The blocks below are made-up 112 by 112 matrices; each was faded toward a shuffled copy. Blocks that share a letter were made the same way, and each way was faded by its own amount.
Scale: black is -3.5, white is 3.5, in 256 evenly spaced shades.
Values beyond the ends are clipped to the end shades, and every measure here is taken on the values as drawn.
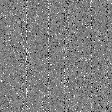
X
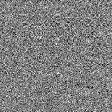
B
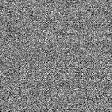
B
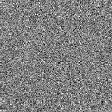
B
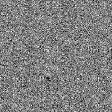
B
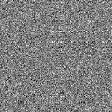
B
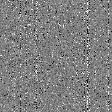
X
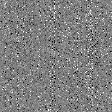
X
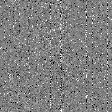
X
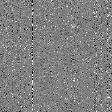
X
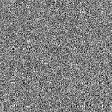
B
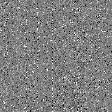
X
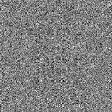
B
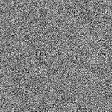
B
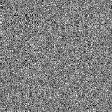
B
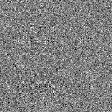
B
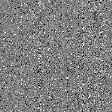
X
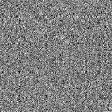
B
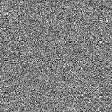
B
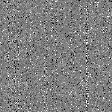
X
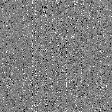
X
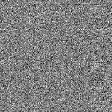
B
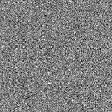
B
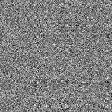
B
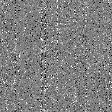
X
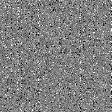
X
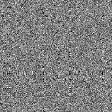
B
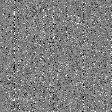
X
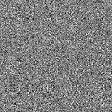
B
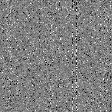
X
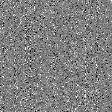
X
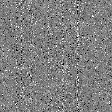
X
